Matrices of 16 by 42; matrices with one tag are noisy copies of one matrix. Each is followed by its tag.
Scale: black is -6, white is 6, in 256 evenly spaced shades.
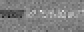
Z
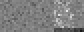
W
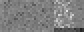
W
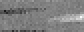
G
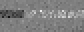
Z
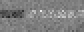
Z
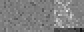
W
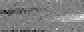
G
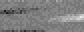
G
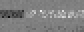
Z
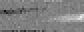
G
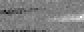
G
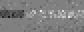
Z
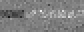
Z
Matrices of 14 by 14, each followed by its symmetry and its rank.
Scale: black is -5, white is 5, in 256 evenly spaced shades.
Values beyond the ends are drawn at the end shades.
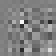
symmetric, rank two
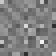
symmetric, rank three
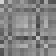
symmetric, rank two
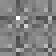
symmetric, rank two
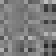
neither, rank two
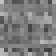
neither, rank three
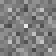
symmetric, rank three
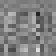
neither, rank two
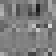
neither, rank two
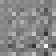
symmetric, rank three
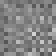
symmetric, rank three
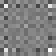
symmetric, rank two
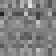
neither, rank three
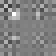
symmetric, rank two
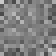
symmetric, rank three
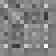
symmetric, rank three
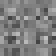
neither, rank two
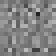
neither, rank three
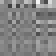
neither, rank two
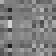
neither, rank two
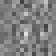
neither, rank three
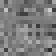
neither, rank three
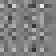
neither, rank two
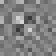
symmetric, rank three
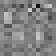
neither, rank three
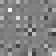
symmetric, rank three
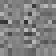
neither, rank three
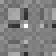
symmetric, rank two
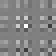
symmetric, rank two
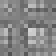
symmetric, rank two
